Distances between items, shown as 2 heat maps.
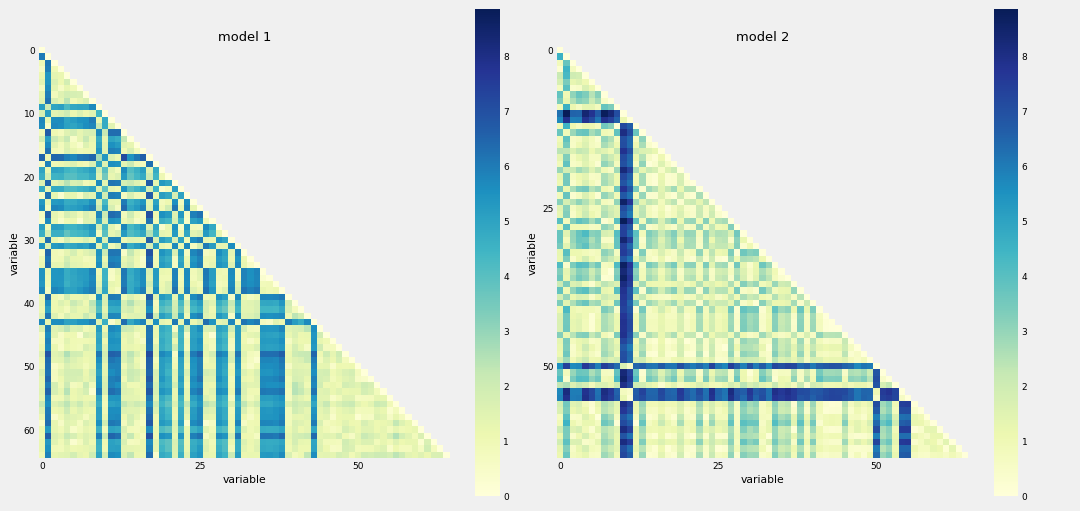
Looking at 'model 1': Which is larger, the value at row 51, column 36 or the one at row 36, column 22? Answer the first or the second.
the first
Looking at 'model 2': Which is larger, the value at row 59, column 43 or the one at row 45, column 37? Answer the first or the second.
the second
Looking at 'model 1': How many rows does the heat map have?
65
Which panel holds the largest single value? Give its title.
model 2
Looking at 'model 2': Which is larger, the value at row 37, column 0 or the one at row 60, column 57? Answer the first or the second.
the first
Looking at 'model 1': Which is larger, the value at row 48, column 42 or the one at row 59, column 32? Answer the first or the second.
the first
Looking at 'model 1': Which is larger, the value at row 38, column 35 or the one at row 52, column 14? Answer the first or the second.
the second
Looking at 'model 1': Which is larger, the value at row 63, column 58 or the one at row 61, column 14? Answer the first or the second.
the second
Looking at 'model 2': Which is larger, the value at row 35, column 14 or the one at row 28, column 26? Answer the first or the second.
the first
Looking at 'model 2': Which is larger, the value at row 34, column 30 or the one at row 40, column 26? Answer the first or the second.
the second
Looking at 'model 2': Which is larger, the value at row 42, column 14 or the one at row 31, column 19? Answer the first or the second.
the second
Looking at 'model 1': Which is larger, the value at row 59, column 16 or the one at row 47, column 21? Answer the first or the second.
the second
